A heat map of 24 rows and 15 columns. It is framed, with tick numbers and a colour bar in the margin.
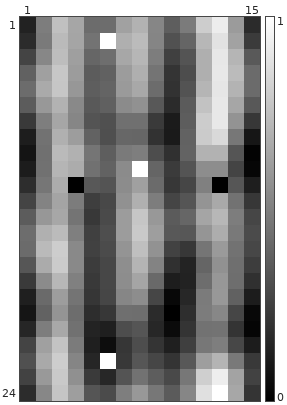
Ninth with the lowest average: bottom middle. Lone odd cells: 5, 3 higher and 2 lower than their neighbours. Stripes: upright, repeating 3 times.
